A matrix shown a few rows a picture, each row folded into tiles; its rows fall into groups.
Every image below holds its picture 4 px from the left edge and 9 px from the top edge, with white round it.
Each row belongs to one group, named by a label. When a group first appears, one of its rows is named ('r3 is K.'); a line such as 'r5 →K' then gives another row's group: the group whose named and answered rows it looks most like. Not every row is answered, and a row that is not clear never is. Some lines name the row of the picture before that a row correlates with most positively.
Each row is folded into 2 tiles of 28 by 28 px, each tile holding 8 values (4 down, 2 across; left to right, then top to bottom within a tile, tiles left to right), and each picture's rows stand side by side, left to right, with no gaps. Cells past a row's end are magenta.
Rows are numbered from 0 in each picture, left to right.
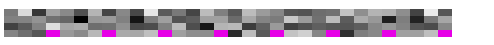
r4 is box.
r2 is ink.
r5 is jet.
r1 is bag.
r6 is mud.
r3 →ink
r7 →ink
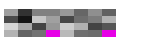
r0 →bag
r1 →bag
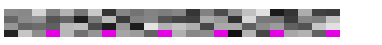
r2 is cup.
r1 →bag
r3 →bag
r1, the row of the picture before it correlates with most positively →1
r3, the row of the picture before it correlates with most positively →0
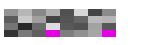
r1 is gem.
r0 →mud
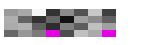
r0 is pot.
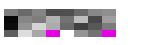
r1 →jet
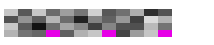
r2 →gem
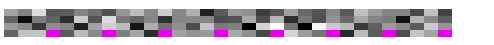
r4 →cup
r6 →box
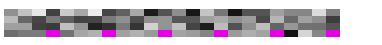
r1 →pot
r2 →gem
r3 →ink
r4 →jet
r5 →box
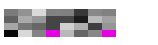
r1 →bag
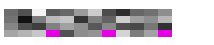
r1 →pot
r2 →jet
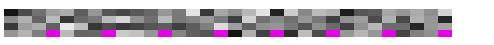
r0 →jet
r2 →jet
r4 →box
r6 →jet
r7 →mud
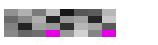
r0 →mud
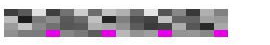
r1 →mud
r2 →ink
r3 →ink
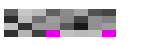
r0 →box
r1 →gem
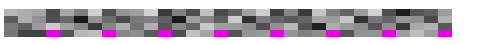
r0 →mud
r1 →pot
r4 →pot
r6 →pot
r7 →jet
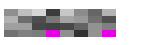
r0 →pot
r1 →mud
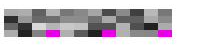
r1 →bag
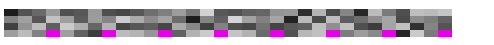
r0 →jet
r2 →jet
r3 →pot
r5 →cup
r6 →ink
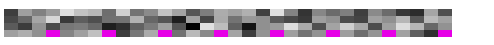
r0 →gem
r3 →cup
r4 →mud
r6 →bag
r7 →bag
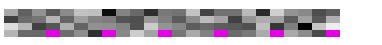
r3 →gem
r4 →gem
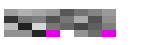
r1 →jet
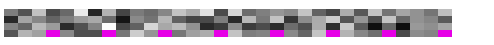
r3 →pot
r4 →ink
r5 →gem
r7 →mud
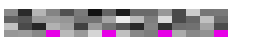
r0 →ink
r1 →gem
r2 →jet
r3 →gem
